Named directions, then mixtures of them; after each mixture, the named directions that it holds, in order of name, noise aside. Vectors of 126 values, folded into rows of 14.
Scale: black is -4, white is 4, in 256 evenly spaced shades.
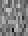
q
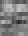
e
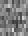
e, q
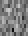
q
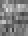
e, q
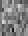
e, q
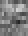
e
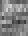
e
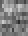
e, q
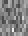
q
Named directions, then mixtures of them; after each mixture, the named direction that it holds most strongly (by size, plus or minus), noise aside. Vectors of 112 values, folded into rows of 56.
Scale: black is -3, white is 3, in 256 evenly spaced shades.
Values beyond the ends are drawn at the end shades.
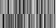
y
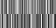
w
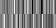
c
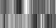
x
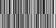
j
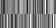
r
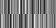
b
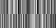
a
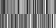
r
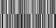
w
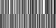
j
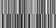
w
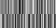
y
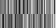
y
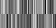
r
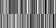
r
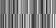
a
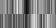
x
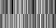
y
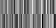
c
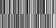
j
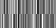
a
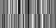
a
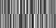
b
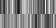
x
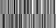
c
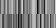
y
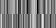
a
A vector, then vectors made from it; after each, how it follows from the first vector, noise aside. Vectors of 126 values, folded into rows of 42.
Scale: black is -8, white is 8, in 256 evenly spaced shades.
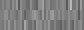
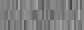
negated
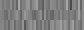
negated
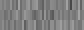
negated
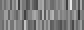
scaled up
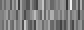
scaled up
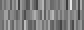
scaled up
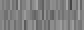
negated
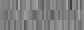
negated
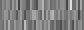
scaled up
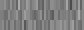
negated
